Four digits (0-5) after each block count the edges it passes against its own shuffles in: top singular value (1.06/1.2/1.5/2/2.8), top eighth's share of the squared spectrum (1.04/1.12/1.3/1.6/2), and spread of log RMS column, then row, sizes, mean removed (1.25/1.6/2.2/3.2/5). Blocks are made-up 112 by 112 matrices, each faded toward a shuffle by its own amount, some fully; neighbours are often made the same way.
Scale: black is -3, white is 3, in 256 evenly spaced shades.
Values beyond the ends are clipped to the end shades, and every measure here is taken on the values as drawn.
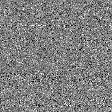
2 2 0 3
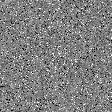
2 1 0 0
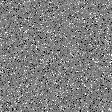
0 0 0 0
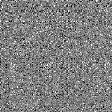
4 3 1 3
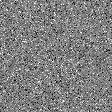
1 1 0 0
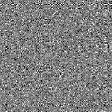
4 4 2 3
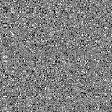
4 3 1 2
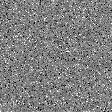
2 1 0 0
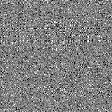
4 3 1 2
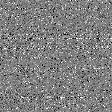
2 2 0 3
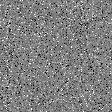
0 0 1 0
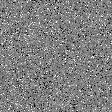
1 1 0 0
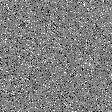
1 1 0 0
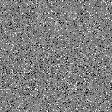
3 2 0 1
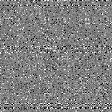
4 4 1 3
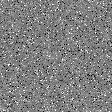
0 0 0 0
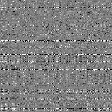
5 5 2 4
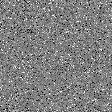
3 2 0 1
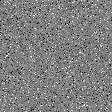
0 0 0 0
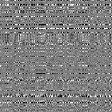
5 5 3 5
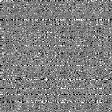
4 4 2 4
